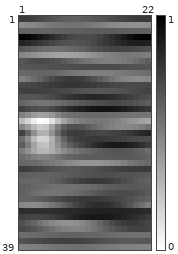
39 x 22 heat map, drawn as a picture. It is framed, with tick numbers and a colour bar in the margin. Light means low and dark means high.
Grain: streaks across. Ninth with the lowest average: middle left. Calmest part: bottom right. Dips: one, in the middle left.
